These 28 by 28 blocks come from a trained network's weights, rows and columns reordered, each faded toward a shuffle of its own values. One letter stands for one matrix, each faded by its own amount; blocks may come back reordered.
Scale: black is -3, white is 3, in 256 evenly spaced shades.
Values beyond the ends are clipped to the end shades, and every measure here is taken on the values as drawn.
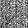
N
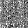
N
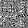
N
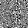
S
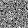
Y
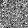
Y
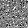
S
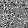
S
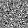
Y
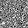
Y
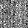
N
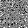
S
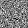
Y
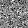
S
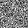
Y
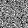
Y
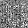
N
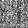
N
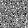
S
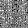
N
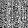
N
